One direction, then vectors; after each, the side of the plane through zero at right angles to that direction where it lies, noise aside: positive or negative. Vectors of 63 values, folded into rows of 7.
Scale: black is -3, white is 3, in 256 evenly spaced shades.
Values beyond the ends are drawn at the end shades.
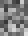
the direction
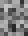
negative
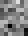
negative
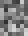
positive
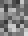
positive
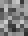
negative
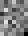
negative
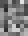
positive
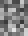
positive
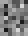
positive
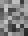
negative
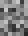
negative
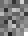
positive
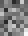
positive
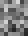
negative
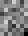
negative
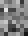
negative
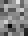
negative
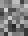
negative
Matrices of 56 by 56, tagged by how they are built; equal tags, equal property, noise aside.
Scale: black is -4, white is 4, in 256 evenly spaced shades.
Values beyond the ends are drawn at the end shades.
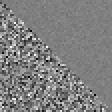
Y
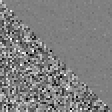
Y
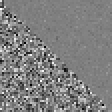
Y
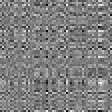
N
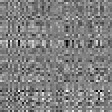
N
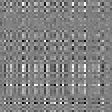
N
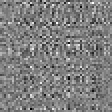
N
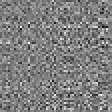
N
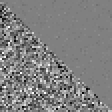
Y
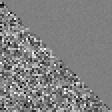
Y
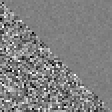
Y
